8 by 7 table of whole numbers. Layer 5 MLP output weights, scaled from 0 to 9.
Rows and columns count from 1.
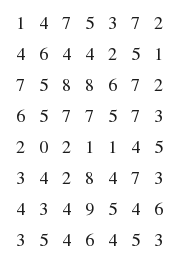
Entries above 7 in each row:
0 0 2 0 0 1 1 0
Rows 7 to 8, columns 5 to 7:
5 4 6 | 4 5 3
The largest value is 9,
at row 7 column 4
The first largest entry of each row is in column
3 2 3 3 7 4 4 4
